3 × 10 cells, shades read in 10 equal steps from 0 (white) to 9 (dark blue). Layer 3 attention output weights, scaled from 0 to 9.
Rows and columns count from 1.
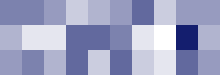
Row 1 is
5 5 4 2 3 4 6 2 4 4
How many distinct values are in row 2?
6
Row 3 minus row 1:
-1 0 -1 4 -1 2 -4 -1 2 0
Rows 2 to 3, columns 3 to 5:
1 6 6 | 3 6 2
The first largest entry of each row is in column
7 9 4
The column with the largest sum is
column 9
